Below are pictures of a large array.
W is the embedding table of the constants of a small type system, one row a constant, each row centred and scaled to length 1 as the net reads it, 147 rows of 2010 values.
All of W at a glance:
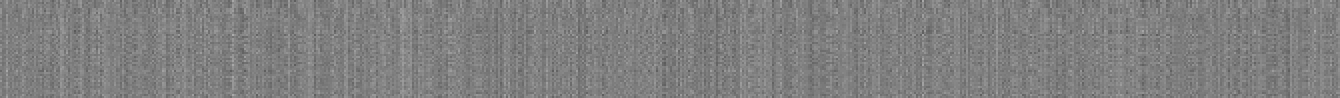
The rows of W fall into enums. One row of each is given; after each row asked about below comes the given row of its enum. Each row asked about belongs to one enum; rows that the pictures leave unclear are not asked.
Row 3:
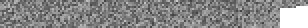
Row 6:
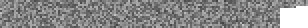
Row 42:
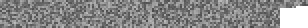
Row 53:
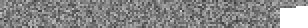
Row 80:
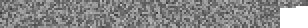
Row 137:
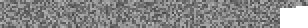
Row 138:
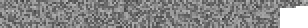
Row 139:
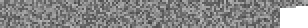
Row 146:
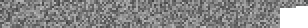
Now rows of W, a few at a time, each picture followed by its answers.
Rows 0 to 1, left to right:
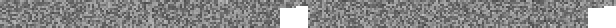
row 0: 42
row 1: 6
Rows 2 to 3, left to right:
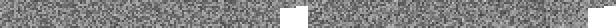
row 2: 6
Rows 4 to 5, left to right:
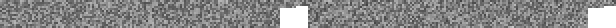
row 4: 42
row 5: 146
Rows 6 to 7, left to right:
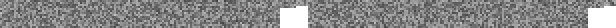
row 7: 137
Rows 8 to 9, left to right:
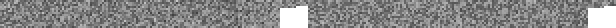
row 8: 3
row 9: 42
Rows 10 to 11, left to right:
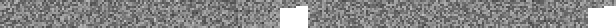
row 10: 3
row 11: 6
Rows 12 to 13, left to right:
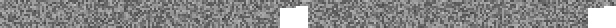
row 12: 138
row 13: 137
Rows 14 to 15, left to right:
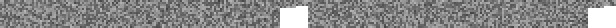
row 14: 139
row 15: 137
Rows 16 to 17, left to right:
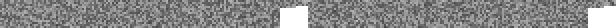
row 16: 139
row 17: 137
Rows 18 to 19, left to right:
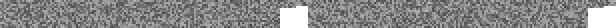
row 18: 137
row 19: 138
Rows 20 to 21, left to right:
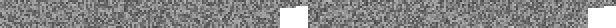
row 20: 138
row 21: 146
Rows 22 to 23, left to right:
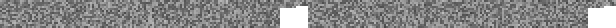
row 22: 42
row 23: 137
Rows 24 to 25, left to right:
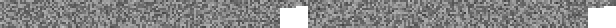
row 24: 137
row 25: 80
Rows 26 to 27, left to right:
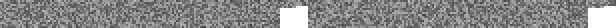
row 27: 80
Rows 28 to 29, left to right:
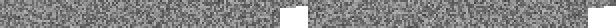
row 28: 139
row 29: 80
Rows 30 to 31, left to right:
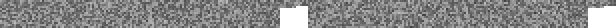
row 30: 42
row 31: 80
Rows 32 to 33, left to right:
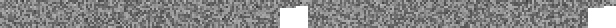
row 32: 138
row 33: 139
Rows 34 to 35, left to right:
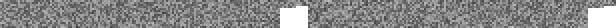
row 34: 137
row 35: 146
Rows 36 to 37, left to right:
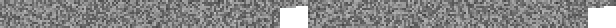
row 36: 139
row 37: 80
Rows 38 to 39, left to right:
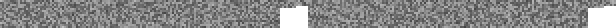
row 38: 137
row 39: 139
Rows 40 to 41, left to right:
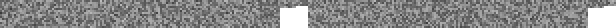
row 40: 80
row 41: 138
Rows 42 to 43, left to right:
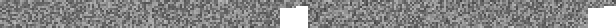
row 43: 146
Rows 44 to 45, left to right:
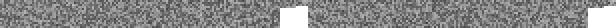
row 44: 139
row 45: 138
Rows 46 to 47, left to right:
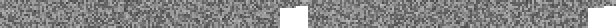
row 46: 138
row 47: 139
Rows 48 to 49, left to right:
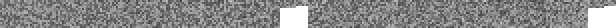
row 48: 139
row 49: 3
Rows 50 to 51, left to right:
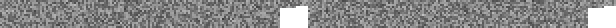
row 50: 138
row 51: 6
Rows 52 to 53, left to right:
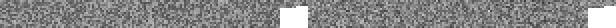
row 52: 42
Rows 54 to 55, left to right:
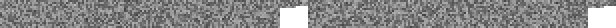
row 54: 138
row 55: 80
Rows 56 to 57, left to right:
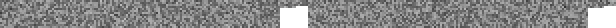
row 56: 80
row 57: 138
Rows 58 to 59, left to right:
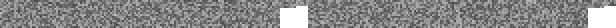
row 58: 6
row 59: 42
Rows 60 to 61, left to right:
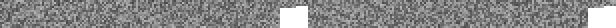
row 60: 146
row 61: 139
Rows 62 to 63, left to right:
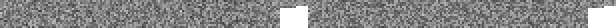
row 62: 53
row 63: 6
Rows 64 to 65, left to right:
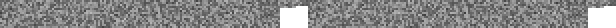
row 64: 80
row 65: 80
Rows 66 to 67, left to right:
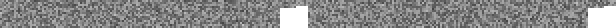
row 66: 6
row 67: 138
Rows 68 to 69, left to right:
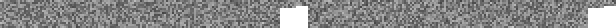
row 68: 137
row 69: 146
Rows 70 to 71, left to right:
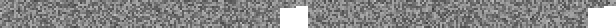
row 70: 6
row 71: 138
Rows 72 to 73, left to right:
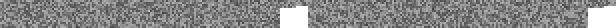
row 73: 138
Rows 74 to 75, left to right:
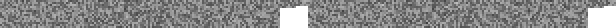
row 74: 138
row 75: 138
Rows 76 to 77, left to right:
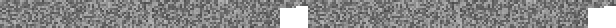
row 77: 42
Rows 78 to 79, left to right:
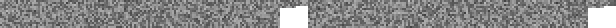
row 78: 138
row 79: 80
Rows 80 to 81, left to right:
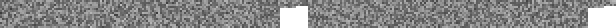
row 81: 139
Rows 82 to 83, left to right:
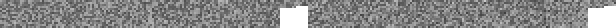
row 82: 42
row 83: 3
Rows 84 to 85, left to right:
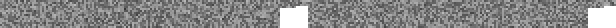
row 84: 138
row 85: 137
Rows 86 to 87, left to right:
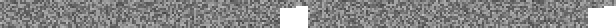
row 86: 137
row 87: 6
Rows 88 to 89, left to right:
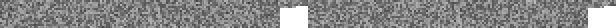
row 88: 80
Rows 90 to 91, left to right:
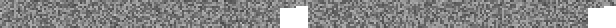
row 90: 6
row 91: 137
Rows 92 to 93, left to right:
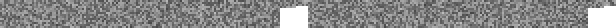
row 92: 139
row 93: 137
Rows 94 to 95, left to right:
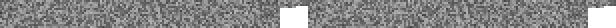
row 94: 80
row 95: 80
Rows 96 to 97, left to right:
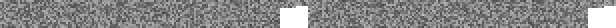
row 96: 137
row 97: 6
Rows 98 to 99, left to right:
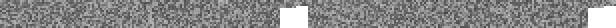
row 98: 42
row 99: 139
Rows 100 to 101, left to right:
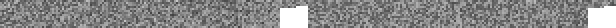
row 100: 3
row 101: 42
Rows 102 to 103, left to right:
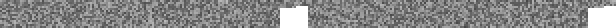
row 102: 42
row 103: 139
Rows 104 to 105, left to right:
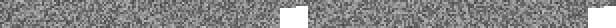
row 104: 146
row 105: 80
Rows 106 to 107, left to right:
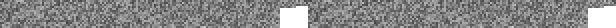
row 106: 146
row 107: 146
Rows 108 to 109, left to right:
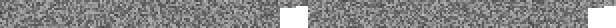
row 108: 80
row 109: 6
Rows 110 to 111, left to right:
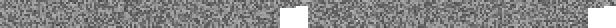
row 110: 138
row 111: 137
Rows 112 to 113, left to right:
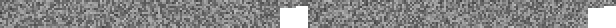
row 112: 80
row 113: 146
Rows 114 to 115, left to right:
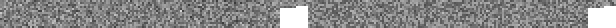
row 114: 53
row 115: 137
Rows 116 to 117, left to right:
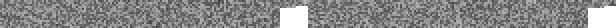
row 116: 139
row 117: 42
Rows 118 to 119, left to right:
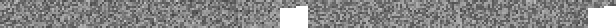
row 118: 3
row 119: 42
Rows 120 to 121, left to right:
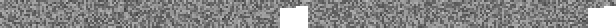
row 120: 138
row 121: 137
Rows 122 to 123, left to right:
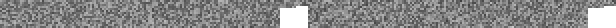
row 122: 42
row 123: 146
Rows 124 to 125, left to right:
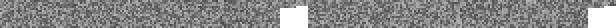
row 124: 6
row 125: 42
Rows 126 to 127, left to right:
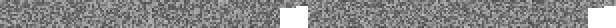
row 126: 42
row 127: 6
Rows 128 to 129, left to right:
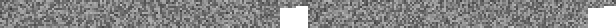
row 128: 80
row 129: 146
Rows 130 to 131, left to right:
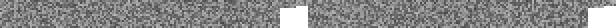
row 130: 6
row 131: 139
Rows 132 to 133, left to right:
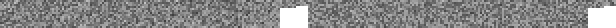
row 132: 3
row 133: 137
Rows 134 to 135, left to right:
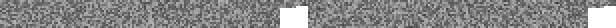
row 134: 42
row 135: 80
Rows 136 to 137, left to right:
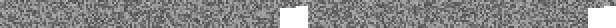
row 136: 138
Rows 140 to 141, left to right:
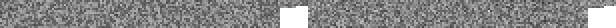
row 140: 80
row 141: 53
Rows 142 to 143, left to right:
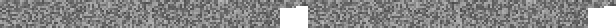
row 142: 42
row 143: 42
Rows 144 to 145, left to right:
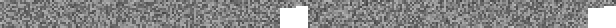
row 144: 137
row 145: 146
